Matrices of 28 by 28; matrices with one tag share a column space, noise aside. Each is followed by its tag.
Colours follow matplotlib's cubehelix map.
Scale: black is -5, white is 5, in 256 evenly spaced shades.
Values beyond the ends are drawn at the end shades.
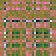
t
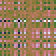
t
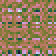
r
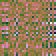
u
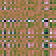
t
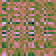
u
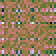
r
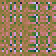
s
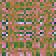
u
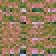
r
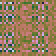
s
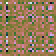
s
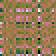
r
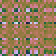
r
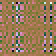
s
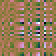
u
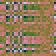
s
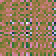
u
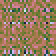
r
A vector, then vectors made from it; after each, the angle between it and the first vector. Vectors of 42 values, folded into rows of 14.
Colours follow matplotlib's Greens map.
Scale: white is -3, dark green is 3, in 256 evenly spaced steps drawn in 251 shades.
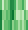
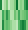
partly opposed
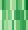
nearly opposite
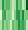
nearly opposite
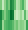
nearly parallel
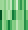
partly aligned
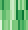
nearly opposite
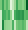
nearly opposite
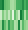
partly opposed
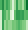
nearly opposite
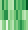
partly opposed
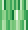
partly aligned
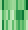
nearly opposite
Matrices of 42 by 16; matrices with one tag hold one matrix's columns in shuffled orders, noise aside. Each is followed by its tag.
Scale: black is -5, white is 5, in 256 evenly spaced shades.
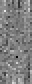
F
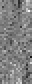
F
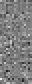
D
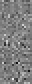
D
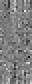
F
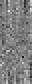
F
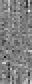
F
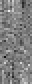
F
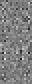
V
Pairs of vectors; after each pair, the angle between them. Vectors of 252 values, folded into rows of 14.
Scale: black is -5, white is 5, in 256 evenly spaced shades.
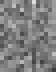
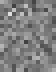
partly opposed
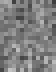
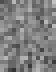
nearly opposite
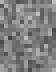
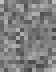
partly aligned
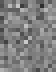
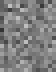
nearly parallel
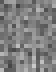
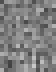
nearly parallel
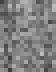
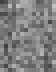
nearly parallel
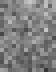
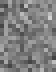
partly aligned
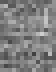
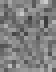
partly opposed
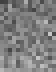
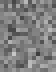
partly aligned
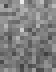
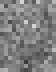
partly aligned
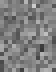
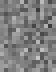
partly opposed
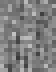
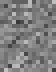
orthogonal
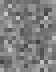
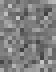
nearly parallel
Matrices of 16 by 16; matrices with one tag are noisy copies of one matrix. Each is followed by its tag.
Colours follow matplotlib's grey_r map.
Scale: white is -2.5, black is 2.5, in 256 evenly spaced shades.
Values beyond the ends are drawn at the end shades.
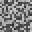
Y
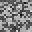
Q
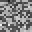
Q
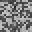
Q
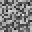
Y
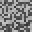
Y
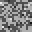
Q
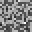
Y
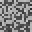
Y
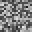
Q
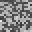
Q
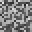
Y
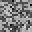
Q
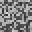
Y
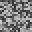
Q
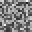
Y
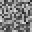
Y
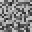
Y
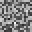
Y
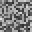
Y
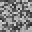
Q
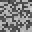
Q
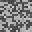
Q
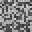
Y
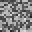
Q
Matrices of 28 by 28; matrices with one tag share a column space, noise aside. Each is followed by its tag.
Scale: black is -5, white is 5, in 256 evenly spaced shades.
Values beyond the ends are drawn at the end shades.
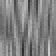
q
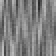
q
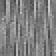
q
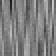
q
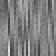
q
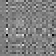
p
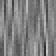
q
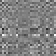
p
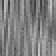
q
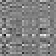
p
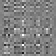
p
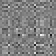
p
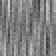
q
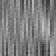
q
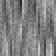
q
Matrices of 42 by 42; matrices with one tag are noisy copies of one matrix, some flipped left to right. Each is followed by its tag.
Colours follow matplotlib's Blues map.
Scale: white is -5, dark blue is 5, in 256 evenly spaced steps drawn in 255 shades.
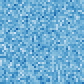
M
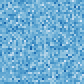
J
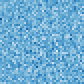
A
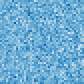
M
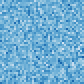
M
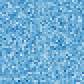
J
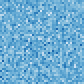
A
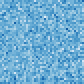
M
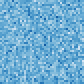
M
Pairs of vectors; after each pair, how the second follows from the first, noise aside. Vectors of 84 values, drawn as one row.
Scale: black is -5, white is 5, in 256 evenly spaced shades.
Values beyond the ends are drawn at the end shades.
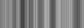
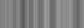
shrunk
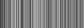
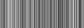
wrapped around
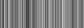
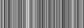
negated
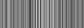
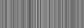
shrunk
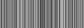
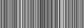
copied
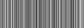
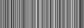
negated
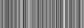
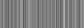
shrunk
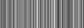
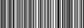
scaled up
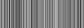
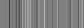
partly zeroed
